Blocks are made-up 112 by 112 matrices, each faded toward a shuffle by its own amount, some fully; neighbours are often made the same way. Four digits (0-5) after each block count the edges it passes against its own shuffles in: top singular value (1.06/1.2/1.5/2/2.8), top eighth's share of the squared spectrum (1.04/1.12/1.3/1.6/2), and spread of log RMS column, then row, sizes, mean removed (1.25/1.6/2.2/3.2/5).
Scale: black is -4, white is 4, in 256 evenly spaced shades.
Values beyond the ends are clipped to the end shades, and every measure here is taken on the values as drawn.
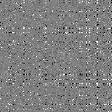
5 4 3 3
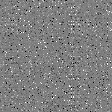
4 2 1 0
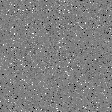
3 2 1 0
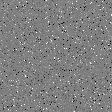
1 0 0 0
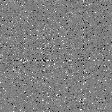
4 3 2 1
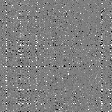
4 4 3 2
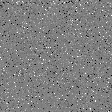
1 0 0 0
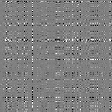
5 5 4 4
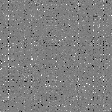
4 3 2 1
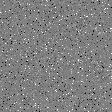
0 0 0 0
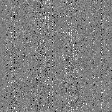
2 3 3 0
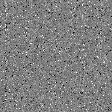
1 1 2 0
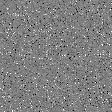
2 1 0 0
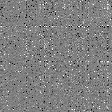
4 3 2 2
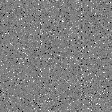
3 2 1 1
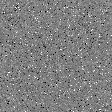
0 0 0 0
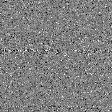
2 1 0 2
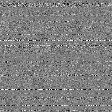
3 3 0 4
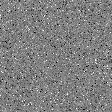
0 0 0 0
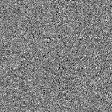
4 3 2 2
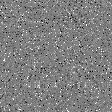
3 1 0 0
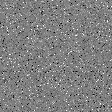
2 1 0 0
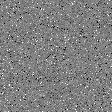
2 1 0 0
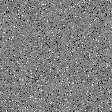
2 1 0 0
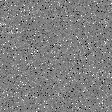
0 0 0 0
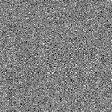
4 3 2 2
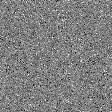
3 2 0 0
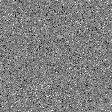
3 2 0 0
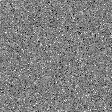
1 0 0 0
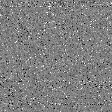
1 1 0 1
